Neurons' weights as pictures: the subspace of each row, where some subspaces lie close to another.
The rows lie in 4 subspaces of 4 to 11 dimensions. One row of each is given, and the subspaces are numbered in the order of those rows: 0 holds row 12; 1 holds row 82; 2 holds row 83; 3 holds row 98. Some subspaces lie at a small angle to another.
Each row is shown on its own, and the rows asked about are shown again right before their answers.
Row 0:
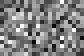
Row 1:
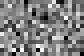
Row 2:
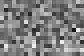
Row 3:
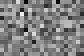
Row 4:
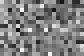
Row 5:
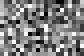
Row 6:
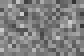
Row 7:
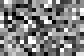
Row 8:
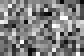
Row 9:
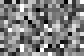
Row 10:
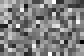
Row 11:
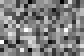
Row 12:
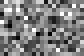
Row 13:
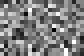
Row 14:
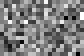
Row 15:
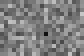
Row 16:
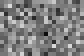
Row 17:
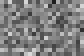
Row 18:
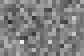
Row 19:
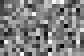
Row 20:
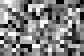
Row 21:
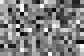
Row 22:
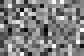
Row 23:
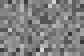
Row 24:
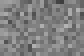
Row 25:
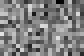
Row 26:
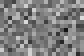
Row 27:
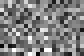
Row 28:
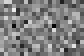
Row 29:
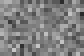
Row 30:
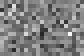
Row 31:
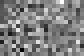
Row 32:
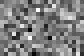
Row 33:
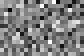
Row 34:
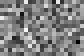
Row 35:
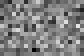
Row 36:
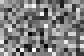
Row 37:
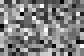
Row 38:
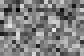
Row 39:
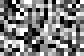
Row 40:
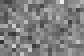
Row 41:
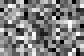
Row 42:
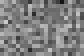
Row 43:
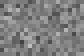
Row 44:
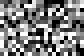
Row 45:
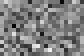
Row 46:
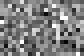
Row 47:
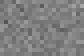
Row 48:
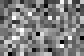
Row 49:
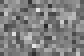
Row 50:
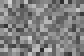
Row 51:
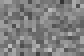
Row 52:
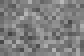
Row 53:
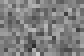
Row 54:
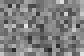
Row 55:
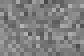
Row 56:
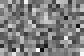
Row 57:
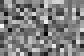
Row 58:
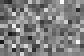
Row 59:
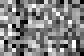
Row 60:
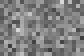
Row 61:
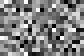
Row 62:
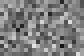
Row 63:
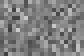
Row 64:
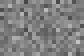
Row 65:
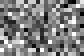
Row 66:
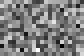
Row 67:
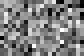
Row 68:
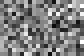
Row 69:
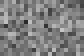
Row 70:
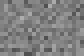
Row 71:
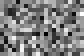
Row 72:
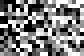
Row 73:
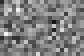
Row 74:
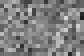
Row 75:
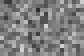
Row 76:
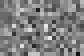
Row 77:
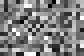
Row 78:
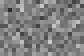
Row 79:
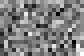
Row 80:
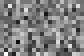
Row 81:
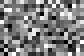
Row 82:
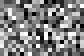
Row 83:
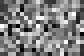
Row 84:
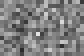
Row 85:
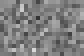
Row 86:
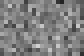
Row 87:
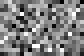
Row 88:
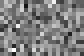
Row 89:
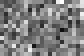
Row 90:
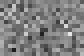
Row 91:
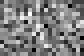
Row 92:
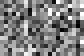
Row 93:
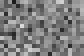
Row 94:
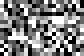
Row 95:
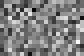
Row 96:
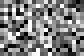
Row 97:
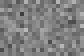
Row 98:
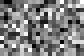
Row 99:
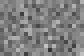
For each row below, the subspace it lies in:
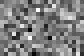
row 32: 0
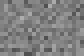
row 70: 2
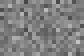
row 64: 1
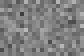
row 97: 1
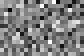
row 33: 1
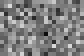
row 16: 1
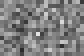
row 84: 0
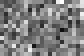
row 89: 3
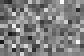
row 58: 3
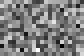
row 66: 2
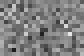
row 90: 2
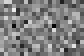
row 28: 0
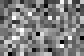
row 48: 0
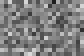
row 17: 2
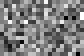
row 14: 1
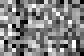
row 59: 0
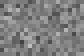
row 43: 1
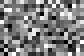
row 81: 0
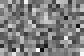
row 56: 2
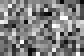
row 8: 0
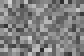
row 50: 2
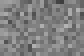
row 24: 1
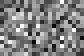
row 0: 0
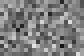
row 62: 0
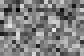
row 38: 0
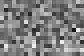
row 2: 0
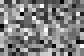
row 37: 1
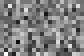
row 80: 0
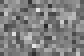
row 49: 0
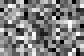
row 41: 1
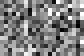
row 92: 3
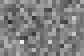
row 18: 1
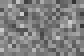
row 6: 1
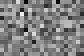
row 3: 1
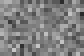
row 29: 1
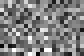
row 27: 2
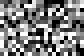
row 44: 3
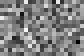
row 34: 1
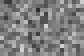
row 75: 3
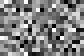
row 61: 0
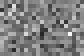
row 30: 2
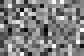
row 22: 1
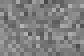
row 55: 1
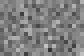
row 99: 0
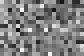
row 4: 3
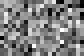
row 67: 3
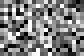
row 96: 0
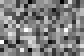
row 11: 1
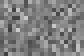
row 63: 0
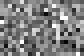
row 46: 0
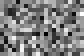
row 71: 1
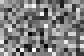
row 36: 0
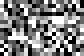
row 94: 0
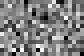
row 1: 2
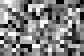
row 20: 3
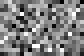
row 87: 2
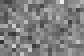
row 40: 3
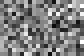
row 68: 3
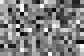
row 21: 3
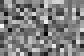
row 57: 1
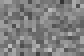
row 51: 0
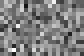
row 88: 2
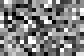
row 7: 1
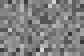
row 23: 2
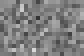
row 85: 2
